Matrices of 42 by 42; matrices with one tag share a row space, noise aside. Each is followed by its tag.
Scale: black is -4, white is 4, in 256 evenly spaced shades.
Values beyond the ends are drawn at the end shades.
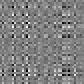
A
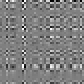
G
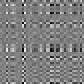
G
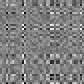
G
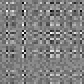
G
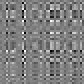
G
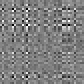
A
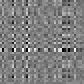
A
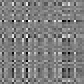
A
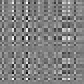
A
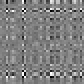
G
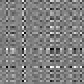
G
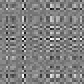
G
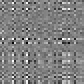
A
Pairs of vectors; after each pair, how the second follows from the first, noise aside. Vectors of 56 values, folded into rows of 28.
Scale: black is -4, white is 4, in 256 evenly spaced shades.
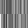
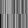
negated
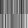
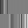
partly zeroed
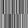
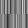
shuffled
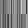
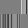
partly zeroed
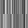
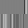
partly zeroed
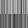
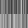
negated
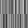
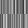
negated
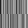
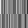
negated
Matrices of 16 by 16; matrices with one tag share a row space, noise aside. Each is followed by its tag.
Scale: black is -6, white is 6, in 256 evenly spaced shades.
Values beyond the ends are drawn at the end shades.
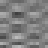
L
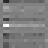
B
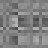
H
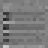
B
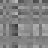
H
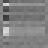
B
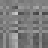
H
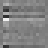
B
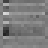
B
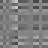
H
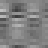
L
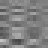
L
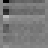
B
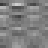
L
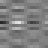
L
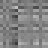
H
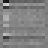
B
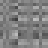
H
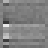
B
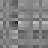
H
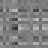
H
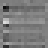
B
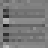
B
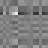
H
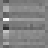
B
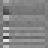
B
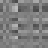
H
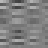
L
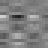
L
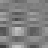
L
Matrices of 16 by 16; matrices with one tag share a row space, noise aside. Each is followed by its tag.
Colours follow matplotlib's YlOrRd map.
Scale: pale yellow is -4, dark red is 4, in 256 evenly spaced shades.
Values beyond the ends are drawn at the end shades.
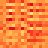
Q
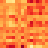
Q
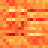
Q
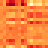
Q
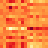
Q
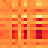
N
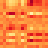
Q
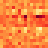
N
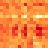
N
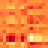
Q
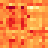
Q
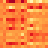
Q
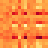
N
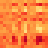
N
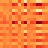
N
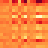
N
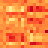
Q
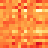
N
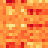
Q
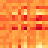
N
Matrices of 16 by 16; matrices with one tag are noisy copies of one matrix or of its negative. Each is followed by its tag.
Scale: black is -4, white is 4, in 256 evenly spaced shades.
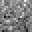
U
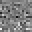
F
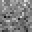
U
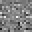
F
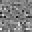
F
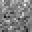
U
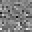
F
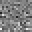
F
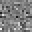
F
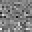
F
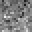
U
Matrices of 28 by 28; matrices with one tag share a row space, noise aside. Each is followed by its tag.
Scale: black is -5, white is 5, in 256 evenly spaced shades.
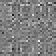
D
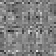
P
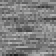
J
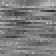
J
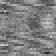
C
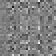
D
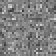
P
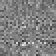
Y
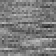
J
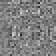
D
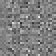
D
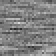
J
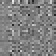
D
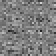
P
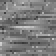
J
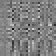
D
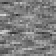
C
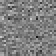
P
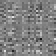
P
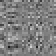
P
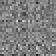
Y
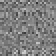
Y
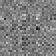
Y
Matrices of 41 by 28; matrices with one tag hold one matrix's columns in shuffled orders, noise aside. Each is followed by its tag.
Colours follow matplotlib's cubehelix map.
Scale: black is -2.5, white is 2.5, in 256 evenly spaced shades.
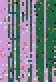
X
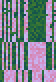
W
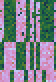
W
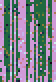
X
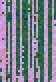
X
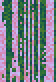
X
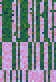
W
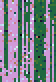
X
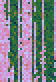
X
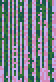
X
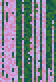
X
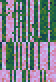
W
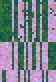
W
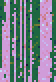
X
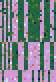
W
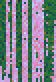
X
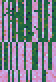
W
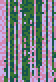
X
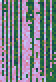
X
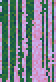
X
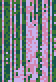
X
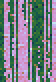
X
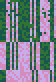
W
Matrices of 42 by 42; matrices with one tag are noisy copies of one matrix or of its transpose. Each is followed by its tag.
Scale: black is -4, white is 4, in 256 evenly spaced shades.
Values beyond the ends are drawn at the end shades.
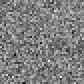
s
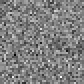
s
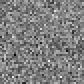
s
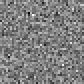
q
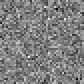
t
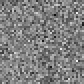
s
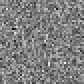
q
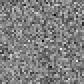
s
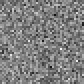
s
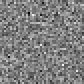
q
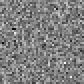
q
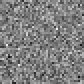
t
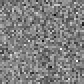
s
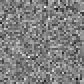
t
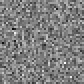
q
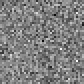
s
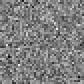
t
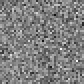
s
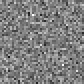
q
